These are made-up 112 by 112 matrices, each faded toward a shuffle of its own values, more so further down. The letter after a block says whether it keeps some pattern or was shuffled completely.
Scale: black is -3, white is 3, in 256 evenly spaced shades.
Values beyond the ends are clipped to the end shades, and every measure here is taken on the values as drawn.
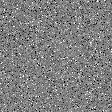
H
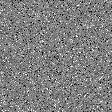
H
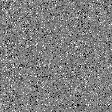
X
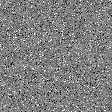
H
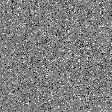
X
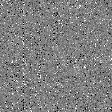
X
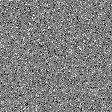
H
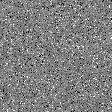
H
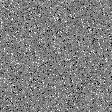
H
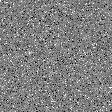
H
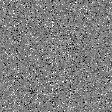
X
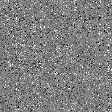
X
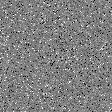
H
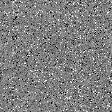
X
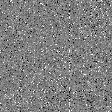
X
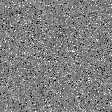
H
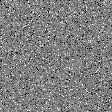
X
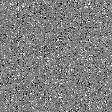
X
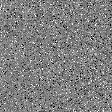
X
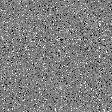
X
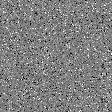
H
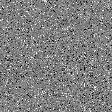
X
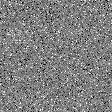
H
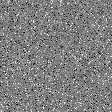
H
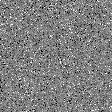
H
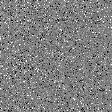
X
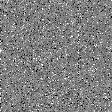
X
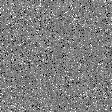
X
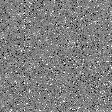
X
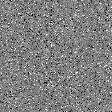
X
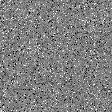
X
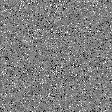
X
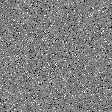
H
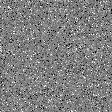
H
